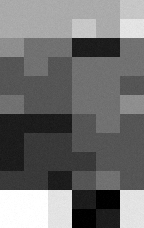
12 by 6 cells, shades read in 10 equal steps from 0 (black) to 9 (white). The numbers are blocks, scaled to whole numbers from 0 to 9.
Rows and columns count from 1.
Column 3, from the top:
6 6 4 3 3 3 1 2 2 1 8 8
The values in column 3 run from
1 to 8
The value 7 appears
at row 1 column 6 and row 2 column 4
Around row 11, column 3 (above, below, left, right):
1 8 9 1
